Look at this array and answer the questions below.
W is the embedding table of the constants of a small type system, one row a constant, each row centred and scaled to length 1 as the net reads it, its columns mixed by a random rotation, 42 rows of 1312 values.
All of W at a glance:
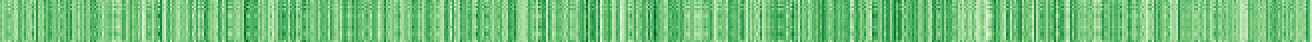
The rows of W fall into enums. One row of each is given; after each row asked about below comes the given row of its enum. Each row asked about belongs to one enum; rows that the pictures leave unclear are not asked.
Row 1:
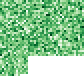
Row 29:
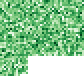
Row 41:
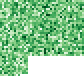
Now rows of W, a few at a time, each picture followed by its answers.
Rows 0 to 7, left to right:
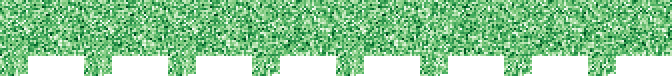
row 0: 1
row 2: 1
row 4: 1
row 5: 41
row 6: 29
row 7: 29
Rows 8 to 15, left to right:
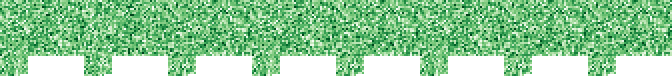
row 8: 1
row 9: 41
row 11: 1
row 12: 29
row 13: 1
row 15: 29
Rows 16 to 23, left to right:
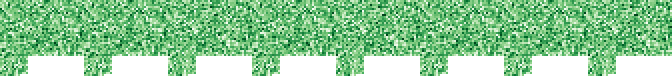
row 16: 29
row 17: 29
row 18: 1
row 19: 29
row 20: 1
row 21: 29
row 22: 29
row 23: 1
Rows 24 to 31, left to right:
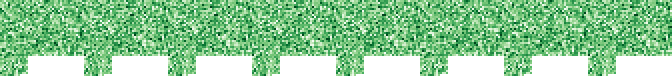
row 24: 29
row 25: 1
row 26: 1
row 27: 1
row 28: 1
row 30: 29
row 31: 1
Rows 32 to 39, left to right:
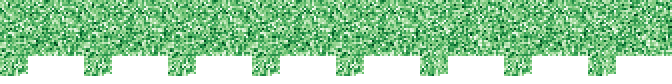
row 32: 29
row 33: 29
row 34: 29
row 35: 29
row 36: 29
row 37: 1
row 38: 29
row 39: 1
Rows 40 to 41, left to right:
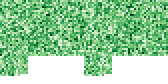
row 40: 1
